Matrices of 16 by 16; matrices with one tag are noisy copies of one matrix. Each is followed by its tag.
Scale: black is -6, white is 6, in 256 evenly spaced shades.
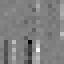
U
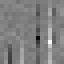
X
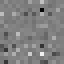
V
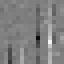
X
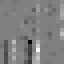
U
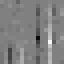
X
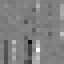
U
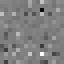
V
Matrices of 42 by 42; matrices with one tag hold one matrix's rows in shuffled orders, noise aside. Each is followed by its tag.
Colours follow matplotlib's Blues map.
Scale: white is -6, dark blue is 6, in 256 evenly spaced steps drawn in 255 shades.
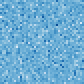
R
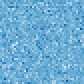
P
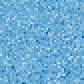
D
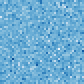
D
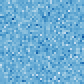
D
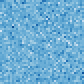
D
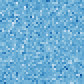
P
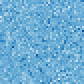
D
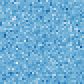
P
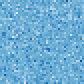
P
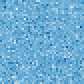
P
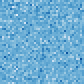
P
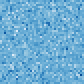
P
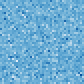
P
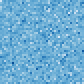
D
